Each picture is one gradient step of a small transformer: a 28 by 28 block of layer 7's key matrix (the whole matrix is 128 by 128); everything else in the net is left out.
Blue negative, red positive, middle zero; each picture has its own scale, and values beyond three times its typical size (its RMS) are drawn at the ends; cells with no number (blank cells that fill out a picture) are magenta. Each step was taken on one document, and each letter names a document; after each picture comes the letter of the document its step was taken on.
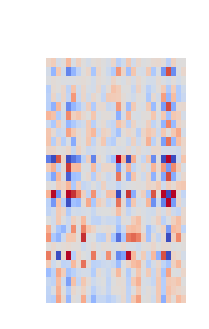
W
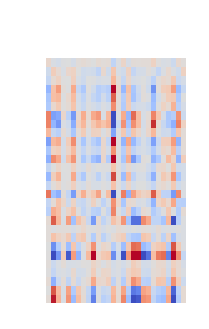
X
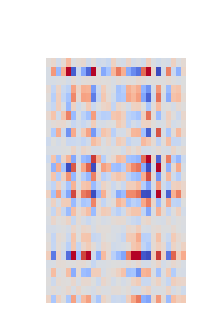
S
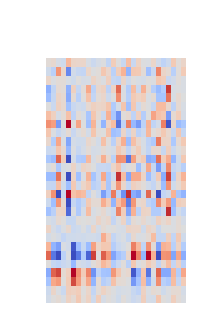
X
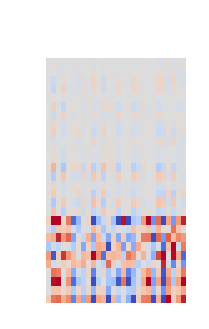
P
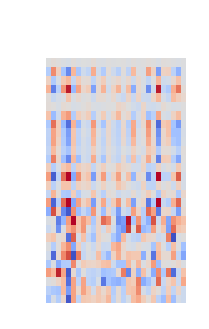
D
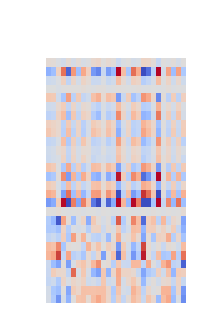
D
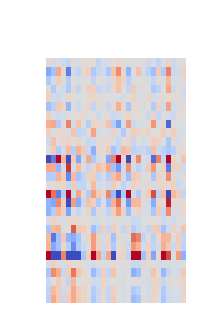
W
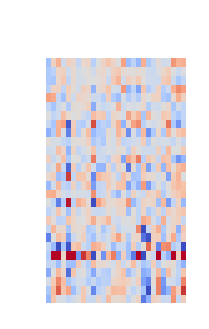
D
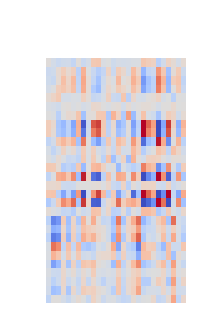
P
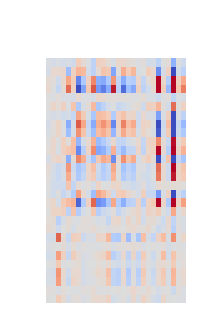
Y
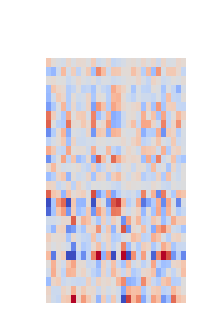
W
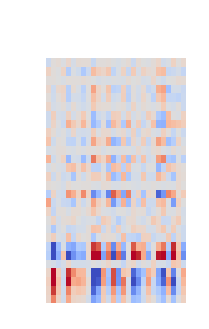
X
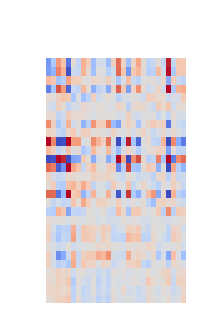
W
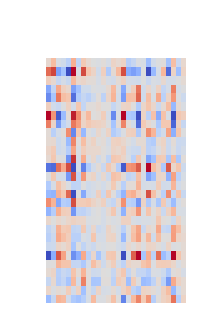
S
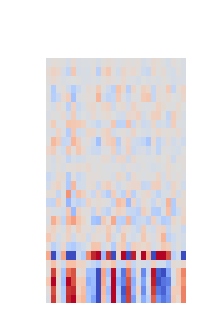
W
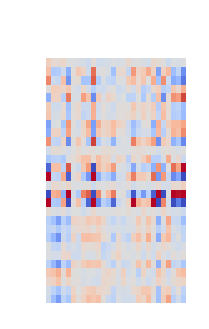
D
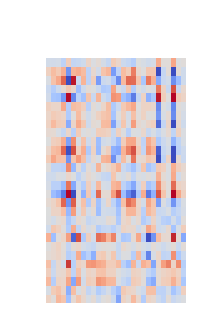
Y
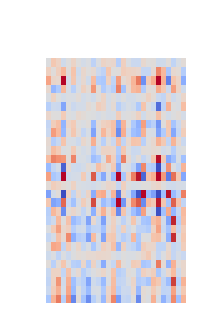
P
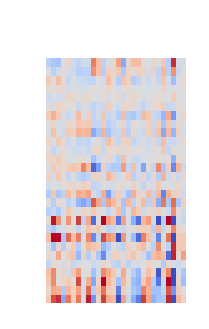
P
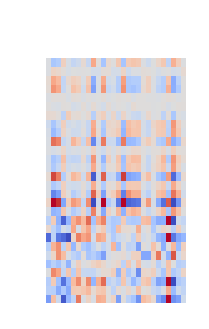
P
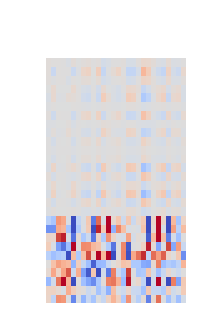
S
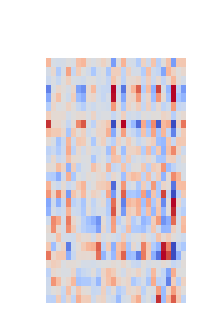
X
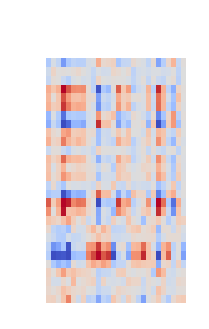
X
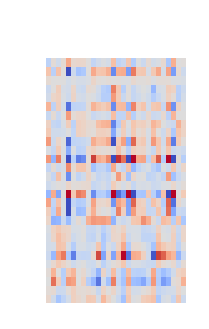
X
